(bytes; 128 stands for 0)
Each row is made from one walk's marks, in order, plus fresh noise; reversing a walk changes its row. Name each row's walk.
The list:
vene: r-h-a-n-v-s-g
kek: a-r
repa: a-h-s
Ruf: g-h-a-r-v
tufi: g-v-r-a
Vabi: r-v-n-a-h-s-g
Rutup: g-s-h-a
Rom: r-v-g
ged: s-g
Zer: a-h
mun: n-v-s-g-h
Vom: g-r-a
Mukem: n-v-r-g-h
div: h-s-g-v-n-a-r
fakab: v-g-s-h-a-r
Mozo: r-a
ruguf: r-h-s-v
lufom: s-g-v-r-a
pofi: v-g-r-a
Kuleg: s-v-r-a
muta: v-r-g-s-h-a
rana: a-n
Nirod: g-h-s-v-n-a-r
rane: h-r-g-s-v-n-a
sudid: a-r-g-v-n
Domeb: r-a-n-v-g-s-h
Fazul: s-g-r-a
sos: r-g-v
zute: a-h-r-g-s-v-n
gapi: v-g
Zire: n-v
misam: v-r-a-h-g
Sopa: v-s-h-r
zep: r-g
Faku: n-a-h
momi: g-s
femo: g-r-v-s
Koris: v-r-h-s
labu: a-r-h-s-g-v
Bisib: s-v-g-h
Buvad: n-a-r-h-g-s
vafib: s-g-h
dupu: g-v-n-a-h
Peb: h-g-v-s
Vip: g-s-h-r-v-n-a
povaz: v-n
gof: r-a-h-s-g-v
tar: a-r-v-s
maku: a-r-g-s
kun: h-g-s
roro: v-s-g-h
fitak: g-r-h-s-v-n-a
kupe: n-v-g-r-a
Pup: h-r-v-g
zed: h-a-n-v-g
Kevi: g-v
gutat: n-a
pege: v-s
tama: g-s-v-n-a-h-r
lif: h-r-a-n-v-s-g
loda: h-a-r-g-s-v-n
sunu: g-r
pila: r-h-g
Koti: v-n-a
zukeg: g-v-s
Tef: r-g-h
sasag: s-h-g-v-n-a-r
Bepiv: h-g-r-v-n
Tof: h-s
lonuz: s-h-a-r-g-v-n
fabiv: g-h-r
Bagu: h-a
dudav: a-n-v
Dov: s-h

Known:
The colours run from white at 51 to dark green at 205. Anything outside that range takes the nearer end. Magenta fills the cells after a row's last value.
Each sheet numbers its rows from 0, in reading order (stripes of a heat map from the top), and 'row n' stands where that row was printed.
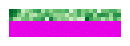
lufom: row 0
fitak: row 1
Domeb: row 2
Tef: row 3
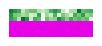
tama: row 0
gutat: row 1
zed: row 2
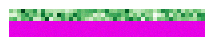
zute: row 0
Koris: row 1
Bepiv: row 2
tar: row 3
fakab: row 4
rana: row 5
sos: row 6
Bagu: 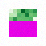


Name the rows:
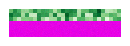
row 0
sasag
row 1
lonuz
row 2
vafib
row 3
Kuleg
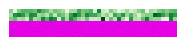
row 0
pila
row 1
tufi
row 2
Pup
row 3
povaz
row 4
Mukem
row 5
ruguf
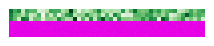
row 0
momi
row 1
Faku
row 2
pege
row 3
pofi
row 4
sudid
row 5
Rutup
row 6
rane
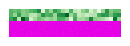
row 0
Nirod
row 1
zep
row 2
mun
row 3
vene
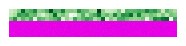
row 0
loda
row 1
repa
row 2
dudav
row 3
Sopa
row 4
Tof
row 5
Kevi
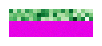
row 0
sunu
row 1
Dov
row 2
gapi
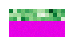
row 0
Vom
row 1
Zer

